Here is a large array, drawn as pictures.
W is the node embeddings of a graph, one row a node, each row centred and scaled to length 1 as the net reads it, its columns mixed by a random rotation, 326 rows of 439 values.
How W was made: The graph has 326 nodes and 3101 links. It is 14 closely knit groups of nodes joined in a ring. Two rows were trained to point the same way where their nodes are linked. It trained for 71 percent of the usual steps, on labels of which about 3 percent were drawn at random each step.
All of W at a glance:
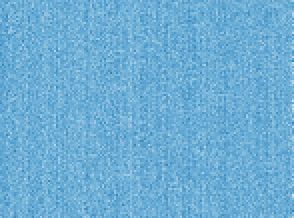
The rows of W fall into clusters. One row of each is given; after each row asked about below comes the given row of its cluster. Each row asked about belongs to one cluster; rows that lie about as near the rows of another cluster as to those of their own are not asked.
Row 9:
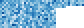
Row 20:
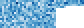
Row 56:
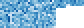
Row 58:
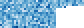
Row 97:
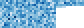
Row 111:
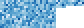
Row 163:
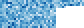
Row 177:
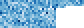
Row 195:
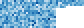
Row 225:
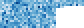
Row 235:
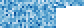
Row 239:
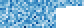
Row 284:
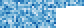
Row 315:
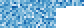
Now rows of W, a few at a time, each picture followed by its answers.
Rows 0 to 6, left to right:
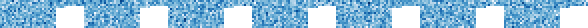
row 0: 20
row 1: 97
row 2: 9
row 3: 235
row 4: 195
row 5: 284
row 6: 163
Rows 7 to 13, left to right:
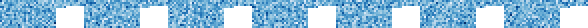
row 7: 235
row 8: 163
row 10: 235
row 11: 163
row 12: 20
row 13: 315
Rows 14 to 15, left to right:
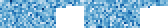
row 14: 239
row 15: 58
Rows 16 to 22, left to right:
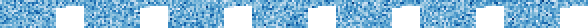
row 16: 195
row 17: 97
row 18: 225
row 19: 20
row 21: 20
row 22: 97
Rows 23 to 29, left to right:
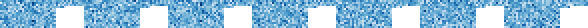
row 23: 195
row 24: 56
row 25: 195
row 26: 195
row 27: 58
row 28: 111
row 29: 235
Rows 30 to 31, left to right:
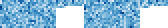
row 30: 195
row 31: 195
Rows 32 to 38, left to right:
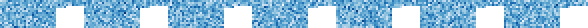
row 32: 58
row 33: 177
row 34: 235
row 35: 315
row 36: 177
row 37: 163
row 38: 163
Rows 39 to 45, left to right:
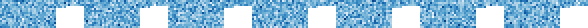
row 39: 284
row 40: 58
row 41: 56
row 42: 111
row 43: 97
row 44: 235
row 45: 284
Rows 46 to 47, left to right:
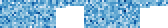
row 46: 195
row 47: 111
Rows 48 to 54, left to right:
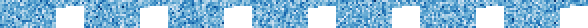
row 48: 111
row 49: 225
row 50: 225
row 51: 9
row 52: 97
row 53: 235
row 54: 56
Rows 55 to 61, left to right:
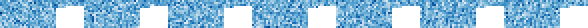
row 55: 177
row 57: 163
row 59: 97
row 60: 9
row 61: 9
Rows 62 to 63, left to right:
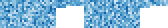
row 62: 56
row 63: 239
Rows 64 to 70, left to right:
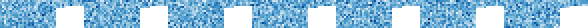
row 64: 225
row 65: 315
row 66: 315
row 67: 163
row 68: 97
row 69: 97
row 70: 225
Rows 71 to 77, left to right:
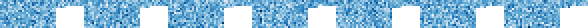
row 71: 195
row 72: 9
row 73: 225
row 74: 56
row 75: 177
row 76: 58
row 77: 58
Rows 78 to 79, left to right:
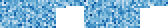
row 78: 235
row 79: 235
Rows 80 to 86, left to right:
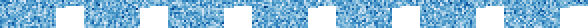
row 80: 163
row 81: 9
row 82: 284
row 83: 315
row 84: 177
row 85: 111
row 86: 177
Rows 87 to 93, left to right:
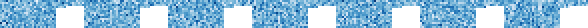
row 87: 315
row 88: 97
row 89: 111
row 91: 97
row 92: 235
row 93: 225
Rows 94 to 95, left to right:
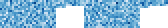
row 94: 239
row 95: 20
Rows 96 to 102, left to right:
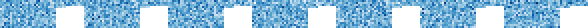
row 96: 97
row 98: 239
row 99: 235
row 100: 97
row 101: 9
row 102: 195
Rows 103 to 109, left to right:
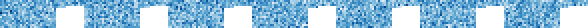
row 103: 177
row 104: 97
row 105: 177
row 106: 235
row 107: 225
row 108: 163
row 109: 225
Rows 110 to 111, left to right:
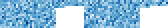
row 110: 9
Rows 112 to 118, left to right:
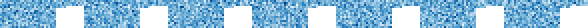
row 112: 58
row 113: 195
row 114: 315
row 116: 235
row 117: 239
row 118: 239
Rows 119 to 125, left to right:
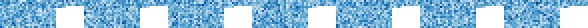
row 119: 163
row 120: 177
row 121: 97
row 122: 225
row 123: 111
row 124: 97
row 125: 195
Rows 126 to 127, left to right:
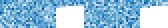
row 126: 177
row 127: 315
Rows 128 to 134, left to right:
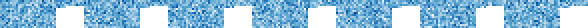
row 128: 56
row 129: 177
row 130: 58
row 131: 177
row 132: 177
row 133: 58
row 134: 195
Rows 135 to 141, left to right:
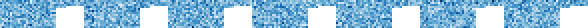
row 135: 97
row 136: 56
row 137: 239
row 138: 235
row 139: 315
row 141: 56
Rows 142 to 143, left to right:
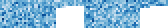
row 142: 225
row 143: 56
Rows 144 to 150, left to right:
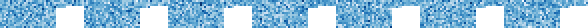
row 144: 239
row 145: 235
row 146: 195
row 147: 56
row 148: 195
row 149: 20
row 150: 111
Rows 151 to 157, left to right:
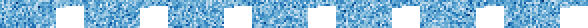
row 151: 225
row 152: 9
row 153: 235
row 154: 163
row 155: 56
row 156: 20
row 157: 97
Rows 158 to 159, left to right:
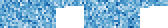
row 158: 111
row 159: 195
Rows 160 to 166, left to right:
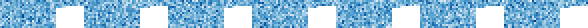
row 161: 235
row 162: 195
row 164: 225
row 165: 163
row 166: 111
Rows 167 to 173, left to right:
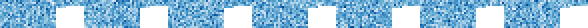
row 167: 97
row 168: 177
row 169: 20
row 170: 235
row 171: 58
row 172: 111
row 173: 225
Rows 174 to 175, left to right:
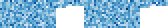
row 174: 239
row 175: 239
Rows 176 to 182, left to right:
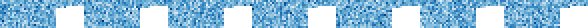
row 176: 58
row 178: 9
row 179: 195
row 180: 20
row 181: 177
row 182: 235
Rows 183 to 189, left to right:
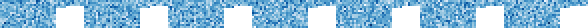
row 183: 97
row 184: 235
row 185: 235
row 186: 177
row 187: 58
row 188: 111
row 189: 20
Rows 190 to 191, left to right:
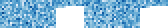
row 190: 9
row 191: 177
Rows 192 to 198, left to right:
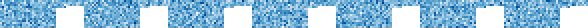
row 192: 235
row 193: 111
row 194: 239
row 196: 111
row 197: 235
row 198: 315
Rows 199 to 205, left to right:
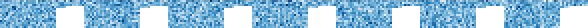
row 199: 315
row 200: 97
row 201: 56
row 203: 284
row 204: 163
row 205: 225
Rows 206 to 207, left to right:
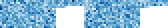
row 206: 195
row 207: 225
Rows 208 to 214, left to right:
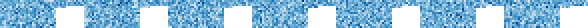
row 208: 9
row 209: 97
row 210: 177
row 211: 56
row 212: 239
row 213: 239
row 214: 163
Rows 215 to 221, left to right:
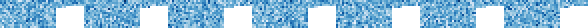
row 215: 177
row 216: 58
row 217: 111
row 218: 177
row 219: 163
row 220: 97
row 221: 195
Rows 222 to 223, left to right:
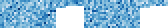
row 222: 20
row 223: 239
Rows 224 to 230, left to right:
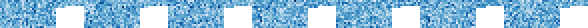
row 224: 9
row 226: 163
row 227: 56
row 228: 163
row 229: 56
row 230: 315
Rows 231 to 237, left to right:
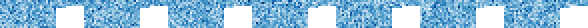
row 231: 177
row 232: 56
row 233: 177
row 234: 97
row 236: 225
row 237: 56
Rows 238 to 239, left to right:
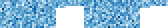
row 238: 9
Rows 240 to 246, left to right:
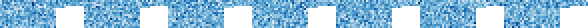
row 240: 195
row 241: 315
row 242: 97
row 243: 9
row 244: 111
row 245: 235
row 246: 163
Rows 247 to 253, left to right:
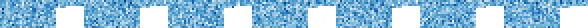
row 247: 9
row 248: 111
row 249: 58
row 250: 195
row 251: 111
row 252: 97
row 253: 195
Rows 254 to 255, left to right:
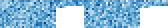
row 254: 20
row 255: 9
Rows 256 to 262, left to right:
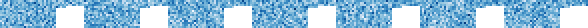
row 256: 239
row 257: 235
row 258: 177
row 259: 239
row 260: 56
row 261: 20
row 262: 177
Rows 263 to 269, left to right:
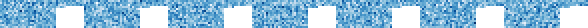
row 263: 195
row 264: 195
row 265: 58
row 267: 195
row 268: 9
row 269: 9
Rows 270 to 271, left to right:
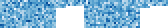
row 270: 111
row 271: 235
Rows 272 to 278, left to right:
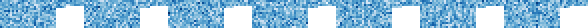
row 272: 56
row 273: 315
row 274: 177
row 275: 284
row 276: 97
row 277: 163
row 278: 195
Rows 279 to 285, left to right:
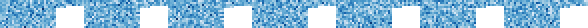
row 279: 239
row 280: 97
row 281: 97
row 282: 239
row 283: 284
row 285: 239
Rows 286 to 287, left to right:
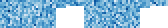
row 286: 56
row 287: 239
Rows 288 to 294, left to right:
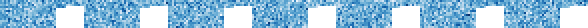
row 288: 56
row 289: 111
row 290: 163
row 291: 225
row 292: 225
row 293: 20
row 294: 177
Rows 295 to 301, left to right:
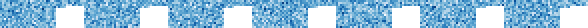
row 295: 239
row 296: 9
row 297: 9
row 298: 177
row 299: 284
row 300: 315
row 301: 239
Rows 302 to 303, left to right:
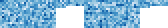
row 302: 9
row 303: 284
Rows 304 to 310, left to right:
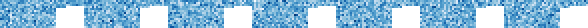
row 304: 56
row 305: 177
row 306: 284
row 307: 225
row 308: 235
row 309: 315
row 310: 20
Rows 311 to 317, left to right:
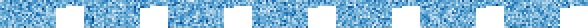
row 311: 239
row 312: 56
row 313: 163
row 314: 195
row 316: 56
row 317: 235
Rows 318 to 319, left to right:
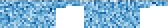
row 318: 56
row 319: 239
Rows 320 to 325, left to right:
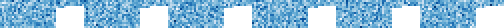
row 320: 20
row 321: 9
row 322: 225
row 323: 315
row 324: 239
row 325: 225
